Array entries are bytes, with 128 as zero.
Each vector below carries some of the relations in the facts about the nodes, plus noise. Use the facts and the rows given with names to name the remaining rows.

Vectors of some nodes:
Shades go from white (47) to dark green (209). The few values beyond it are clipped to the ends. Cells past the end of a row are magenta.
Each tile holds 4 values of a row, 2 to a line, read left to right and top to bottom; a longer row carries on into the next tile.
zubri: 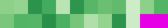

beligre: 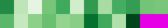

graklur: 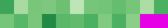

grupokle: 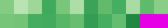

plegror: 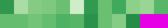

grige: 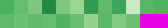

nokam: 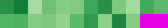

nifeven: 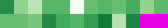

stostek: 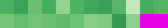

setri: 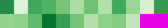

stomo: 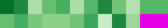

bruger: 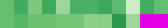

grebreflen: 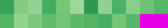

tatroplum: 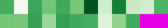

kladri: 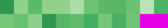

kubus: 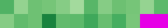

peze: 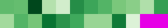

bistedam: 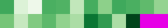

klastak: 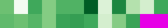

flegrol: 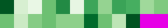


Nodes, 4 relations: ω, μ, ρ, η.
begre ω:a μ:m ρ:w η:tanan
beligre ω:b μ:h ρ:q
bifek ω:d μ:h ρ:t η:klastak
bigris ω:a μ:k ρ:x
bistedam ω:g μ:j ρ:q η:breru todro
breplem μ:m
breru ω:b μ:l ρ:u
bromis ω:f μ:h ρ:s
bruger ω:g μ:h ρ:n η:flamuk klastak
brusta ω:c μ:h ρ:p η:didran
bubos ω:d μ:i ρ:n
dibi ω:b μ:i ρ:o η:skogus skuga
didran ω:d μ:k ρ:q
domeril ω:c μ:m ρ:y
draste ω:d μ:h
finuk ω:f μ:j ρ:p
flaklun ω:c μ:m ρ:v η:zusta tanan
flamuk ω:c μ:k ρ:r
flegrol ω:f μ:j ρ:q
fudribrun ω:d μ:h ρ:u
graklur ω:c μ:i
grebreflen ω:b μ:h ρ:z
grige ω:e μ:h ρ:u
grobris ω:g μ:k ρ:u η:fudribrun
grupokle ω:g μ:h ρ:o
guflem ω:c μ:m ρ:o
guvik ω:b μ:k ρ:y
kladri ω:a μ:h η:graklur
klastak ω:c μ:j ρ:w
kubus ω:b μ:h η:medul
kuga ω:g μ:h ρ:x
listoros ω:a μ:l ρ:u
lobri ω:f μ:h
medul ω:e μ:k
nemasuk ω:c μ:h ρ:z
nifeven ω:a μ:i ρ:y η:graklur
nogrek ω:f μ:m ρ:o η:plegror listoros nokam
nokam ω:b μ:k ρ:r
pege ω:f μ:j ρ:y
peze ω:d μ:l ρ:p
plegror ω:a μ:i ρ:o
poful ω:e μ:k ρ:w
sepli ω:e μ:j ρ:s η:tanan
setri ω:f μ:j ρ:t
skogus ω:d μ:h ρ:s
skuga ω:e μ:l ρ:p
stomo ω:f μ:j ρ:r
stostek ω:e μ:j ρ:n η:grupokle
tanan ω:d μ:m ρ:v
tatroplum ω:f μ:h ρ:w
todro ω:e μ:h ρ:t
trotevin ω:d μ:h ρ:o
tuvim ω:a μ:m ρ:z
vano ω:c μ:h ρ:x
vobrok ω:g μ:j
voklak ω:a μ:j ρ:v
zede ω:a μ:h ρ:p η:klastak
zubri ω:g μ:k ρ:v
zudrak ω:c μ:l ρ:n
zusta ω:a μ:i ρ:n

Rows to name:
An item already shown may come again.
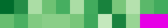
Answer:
stomo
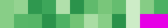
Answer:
zubri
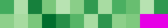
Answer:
bifek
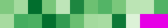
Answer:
skuga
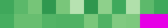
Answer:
breru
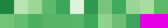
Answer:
nogrek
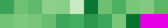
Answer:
trotevin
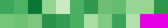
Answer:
tanan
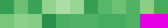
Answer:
draste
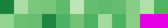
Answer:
lobri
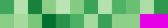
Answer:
bifek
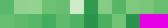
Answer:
dibi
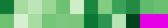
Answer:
didran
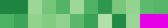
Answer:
flamuk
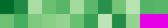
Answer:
stomo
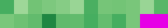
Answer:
kubus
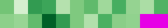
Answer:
todro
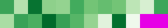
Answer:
finuk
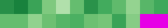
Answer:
bubos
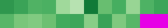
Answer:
fudribrun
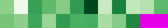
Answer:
poful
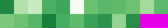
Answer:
pege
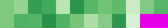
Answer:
zubri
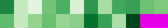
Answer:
beligre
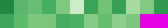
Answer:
listoros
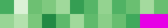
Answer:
sepli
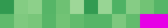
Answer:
grebreflen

